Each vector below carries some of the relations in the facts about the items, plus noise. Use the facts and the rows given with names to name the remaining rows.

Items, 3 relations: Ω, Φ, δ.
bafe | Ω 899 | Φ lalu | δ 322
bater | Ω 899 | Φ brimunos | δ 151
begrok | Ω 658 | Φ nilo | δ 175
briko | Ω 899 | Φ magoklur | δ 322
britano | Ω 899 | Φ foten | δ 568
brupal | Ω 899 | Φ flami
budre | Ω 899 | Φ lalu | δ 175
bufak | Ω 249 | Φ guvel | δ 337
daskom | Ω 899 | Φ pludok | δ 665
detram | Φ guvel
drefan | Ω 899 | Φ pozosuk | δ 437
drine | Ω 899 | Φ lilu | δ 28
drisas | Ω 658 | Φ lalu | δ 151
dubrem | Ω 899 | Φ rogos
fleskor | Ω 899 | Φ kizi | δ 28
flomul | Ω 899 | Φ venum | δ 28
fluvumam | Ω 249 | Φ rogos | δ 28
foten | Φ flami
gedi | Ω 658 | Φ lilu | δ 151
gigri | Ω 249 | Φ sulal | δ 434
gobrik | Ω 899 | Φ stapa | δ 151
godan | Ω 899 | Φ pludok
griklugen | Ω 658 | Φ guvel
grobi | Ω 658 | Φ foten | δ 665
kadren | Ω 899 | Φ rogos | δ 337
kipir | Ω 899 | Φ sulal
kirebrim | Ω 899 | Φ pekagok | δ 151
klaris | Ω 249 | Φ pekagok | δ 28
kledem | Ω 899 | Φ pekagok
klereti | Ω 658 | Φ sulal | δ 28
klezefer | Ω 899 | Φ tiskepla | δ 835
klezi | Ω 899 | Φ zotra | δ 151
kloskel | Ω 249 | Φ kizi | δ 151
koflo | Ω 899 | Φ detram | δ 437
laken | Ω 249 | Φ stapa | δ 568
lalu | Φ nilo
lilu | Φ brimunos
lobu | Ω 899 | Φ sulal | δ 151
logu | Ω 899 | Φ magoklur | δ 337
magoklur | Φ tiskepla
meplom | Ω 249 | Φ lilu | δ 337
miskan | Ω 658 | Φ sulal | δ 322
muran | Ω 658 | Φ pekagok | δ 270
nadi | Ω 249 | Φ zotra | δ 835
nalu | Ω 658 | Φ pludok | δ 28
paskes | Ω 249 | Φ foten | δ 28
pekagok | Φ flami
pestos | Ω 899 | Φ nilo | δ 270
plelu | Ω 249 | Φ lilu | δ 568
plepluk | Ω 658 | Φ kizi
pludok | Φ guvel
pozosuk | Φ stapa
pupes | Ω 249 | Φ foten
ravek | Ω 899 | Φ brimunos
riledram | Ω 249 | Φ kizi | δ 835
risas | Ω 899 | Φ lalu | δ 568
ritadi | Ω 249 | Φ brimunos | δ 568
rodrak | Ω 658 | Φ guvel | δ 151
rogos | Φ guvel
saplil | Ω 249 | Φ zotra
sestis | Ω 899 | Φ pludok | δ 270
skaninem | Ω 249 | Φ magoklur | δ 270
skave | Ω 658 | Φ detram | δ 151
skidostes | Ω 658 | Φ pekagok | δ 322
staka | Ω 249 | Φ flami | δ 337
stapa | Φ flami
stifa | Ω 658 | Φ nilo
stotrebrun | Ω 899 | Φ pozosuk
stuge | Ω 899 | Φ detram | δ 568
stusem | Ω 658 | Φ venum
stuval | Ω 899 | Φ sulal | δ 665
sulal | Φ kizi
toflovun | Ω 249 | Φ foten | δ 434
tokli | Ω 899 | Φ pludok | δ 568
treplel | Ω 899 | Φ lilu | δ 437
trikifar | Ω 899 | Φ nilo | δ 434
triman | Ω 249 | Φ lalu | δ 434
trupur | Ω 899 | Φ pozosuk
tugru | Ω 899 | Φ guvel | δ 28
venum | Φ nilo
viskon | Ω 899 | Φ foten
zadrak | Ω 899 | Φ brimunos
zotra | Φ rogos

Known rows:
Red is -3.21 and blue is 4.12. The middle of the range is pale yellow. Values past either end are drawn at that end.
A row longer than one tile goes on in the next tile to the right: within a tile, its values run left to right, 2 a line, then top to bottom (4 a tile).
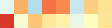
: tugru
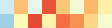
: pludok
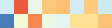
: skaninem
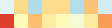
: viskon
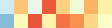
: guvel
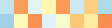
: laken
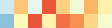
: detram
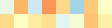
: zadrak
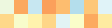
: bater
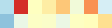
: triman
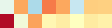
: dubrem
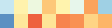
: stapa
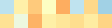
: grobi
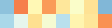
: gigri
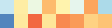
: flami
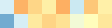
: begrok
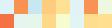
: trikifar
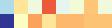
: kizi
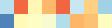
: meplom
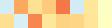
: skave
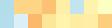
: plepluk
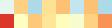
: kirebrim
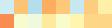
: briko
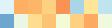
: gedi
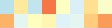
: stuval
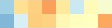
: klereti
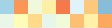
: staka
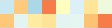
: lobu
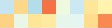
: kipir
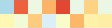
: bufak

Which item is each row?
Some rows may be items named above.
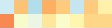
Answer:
briko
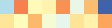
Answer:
toflovun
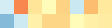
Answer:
drisas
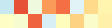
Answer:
saplil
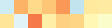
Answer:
griklugen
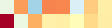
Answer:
klezi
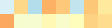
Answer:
klezefer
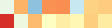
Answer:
tokli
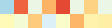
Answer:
bufak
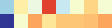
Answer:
sulal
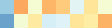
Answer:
riledram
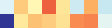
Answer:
lilu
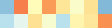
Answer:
gigri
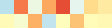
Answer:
nadi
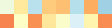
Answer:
drefan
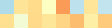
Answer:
skidostes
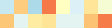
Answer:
lobu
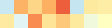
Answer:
nalu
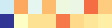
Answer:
lalu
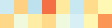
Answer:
fleskor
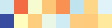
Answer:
ritadi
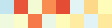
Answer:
fluvumam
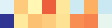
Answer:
lilu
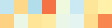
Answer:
kipir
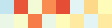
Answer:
fluvumam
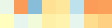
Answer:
risas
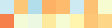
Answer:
logu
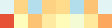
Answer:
brupal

